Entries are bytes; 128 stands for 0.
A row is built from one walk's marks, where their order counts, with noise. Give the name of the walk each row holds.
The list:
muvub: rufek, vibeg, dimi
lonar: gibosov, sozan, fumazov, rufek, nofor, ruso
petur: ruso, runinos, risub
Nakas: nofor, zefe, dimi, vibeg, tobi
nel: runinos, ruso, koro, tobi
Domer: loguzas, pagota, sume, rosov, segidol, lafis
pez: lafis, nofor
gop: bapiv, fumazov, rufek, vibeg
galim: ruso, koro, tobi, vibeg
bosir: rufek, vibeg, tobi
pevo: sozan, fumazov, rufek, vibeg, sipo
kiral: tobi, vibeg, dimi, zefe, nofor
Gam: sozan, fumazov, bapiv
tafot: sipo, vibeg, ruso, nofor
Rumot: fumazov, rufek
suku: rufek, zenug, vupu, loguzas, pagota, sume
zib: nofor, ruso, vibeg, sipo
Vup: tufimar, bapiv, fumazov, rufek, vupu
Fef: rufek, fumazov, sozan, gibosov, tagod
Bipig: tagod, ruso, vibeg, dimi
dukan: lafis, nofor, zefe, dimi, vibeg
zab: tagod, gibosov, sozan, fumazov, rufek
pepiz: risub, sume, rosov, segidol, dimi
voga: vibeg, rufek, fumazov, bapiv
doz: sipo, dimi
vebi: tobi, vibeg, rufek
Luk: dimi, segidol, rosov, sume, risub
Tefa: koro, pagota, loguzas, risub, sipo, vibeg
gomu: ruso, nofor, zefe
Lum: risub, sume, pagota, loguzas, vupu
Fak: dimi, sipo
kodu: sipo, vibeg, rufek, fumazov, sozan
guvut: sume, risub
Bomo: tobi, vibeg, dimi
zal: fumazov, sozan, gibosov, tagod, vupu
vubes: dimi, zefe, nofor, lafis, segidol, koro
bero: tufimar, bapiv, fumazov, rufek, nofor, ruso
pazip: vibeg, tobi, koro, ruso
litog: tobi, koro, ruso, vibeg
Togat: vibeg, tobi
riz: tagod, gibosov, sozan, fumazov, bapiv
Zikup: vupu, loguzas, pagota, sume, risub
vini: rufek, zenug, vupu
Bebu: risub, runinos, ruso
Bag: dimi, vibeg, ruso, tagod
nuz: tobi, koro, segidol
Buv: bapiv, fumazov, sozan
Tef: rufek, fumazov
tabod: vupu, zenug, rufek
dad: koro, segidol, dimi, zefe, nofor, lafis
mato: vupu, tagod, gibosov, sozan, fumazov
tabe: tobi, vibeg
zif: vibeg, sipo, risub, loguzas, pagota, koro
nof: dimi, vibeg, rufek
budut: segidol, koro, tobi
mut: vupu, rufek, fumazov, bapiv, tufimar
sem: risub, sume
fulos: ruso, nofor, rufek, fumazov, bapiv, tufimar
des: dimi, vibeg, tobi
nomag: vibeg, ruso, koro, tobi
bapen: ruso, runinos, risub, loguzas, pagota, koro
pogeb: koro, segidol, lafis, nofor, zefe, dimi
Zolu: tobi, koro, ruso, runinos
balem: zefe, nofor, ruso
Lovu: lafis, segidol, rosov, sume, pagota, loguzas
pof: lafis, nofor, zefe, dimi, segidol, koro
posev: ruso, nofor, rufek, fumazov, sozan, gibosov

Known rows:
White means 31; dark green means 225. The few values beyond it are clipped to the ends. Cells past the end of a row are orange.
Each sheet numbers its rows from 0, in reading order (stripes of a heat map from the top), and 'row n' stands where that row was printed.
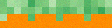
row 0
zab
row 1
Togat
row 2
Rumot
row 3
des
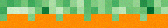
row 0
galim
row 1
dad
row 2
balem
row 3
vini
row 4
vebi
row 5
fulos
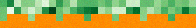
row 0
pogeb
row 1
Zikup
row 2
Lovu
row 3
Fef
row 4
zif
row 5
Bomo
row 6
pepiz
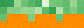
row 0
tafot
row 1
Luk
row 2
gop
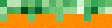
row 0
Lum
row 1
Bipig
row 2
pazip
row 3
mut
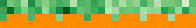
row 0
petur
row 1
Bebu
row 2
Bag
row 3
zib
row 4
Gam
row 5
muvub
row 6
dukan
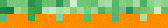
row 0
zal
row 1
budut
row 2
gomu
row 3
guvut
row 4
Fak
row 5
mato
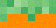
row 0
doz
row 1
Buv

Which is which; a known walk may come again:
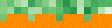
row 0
guvut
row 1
bosir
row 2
zib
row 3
nomag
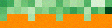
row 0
tafot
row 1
riz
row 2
nof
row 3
suku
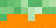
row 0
Togat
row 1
kiral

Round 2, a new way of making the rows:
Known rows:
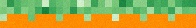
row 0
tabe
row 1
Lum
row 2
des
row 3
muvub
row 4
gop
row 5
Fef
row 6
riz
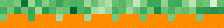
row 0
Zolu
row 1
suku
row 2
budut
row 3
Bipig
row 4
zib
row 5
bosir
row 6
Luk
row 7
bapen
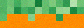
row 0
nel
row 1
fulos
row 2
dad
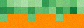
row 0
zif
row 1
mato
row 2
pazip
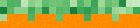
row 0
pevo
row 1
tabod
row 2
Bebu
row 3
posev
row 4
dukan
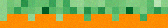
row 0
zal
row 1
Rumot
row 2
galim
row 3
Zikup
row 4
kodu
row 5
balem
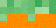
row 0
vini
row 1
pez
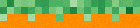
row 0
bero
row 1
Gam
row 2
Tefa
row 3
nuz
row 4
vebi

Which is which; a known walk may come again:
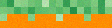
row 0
pepiz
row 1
petur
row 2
litog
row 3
Togat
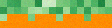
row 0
Tef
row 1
dukan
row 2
zab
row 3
mut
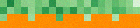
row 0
fulos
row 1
zal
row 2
Zikup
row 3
Bomo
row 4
Fak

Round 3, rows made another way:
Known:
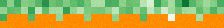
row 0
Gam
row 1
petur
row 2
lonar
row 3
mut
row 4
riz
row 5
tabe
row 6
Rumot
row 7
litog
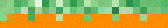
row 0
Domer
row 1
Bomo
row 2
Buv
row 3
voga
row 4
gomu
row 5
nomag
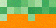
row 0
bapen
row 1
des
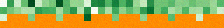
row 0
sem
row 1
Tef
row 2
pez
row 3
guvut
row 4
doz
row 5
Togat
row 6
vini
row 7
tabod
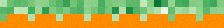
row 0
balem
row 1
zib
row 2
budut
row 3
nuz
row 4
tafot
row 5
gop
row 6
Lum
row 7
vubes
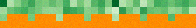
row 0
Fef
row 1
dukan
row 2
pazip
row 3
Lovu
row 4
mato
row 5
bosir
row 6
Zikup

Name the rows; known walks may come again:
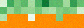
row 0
zif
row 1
Rumot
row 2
pevo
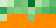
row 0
nof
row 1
Fef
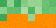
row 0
Gam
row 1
fulos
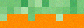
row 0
bero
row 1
kiral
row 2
nuz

